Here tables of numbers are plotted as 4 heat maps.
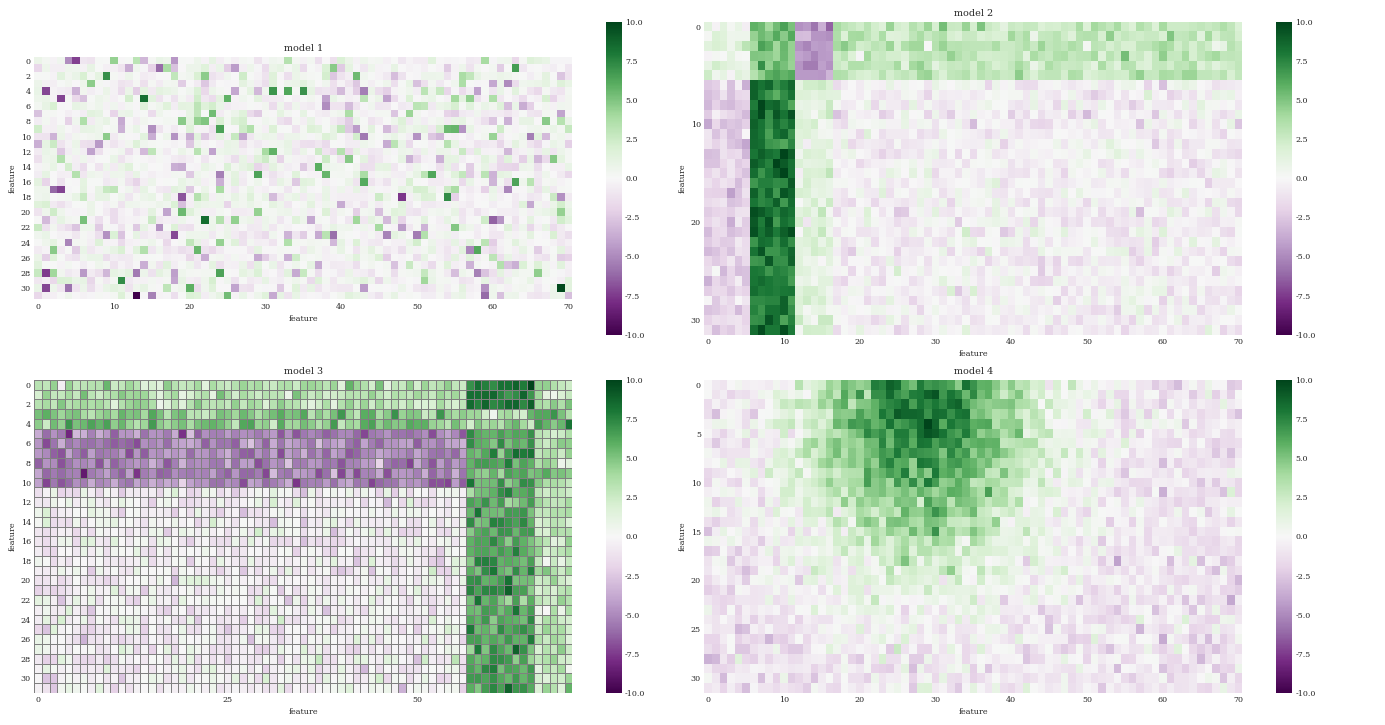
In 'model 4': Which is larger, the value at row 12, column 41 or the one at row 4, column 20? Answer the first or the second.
the second
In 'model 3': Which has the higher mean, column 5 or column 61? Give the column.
61
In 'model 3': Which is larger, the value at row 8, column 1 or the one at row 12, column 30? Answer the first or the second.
the second
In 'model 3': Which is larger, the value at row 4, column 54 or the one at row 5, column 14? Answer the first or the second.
the first
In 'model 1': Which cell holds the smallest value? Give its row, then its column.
31, 13
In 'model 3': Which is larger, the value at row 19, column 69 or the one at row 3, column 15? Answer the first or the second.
the second
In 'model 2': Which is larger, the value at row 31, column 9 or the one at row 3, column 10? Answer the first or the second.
the first
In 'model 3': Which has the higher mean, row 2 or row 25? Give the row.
2
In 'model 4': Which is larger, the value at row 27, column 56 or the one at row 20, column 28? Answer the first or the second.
the second
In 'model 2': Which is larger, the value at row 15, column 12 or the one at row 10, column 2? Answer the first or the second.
the first
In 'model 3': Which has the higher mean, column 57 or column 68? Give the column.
57
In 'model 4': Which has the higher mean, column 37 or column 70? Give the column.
37
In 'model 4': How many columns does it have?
71
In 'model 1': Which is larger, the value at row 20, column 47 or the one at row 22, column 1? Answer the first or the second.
the first
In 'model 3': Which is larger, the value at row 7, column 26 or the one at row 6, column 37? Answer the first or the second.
the second
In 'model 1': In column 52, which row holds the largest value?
15
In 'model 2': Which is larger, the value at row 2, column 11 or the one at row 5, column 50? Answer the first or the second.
the first
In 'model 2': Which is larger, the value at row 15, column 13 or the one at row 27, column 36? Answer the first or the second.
the first
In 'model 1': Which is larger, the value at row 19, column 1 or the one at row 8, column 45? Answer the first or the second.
the first
